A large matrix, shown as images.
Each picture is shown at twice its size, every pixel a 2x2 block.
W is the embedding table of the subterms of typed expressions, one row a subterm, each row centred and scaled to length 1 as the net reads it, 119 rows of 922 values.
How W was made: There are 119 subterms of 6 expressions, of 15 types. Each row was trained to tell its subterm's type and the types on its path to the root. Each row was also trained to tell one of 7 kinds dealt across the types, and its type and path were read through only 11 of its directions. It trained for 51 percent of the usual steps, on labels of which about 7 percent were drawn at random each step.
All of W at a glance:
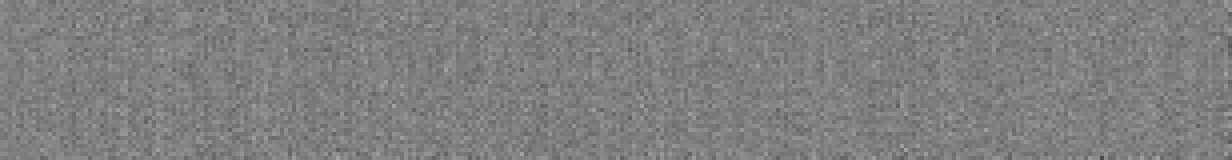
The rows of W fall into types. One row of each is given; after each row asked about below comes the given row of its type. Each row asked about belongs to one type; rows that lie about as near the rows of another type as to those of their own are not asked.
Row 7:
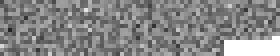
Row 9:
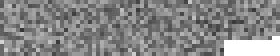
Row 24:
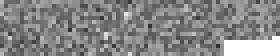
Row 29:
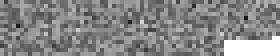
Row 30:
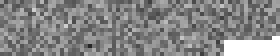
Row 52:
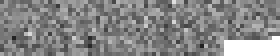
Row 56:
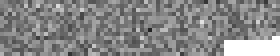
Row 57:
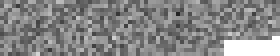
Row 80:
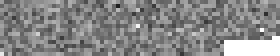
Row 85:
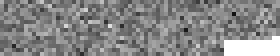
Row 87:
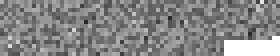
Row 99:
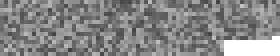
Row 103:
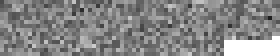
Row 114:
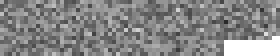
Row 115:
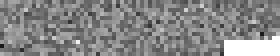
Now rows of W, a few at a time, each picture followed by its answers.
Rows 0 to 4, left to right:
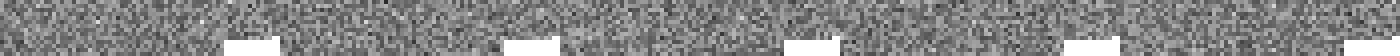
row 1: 7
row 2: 29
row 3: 24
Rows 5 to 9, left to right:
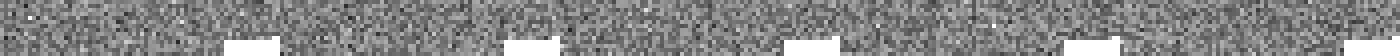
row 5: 114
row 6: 7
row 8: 115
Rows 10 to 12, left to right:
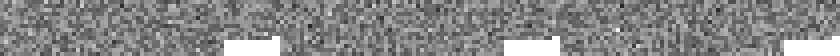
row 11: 80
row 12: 103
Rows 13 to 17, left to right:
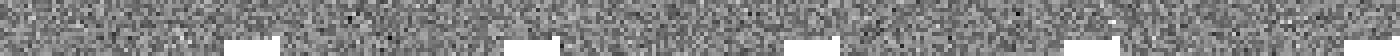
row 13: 7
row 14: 99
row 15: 9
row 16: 57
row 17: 7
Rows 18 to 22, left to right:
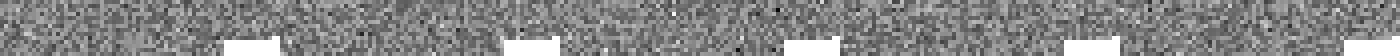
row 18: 99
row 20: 87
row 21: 114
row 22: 9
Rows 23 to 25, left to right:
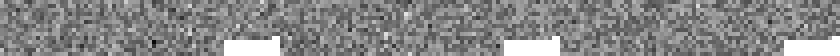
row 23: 52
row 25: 115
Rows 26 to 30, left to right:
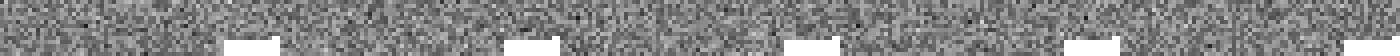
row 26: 52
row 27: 30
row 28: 56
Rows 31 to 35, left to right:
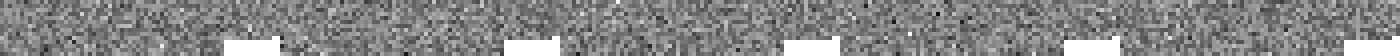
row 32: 115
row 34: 114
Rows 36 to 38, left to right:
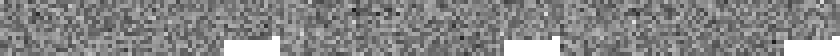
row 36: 85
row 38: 52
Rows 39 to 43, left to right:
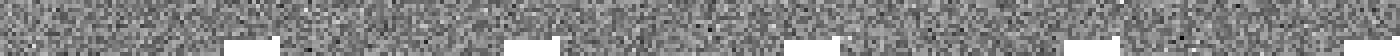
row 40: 30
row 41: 87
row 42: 52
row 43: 80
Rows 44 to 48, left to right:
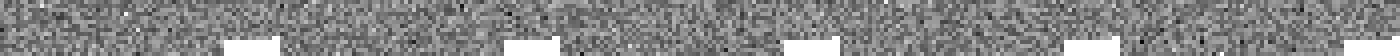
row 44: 85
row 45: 56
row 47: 57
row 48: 57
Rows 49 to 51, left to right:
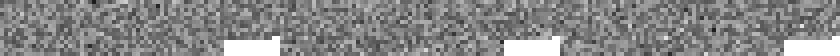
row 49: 80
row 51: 30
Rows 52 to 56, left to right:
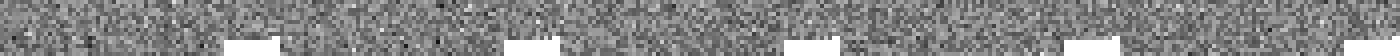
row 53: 52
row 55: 115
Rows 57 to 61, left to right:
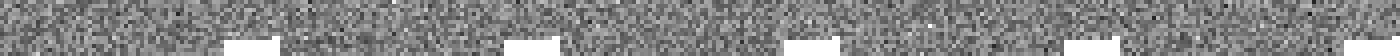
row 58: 29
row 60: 7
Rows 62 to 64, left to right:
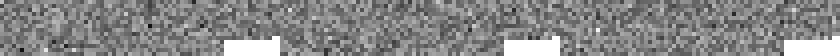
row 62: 80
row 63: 80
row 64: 7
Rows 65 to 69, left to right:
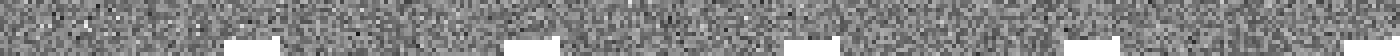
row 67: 24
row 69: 103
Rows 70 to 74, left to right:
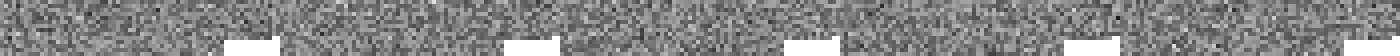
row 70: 85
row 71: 99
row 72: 29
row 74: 24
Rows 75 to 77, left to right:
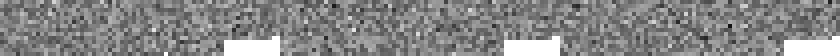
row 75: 115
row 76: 57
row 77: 30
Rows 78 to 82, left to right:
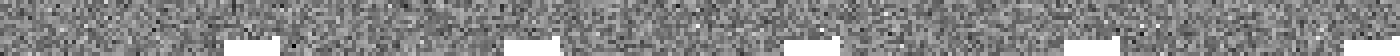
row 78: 87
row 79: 99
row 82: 56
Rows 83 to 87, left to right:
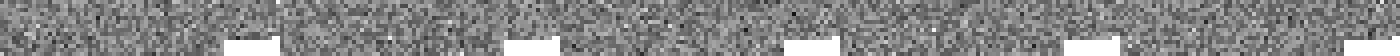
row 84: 52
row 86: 57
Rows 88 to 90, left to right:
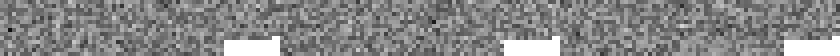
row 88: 52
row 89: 29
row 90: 99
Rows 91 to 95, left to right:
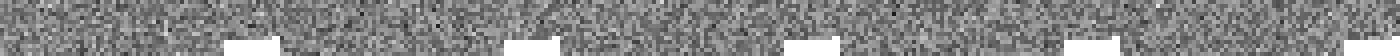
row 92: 115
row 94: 57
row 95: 52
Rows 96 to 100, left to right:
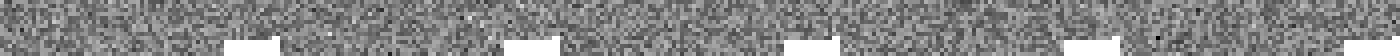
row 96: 115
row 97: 85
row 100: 80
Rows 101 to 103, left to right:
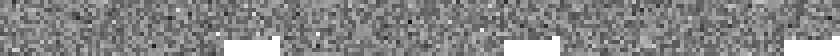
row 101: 9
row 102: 80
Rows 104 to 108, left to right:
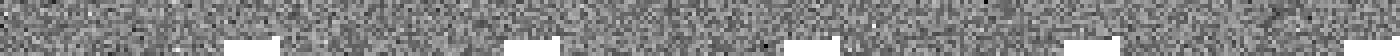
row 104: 103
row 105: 30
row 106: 57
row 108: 29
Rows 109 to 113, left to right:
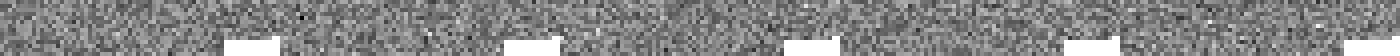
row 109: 7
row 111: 9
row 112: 7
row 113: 85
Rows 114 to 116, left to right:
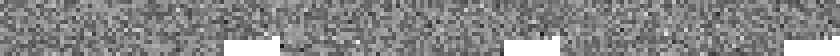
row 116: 29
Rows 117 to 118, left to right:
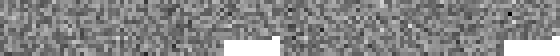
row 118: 114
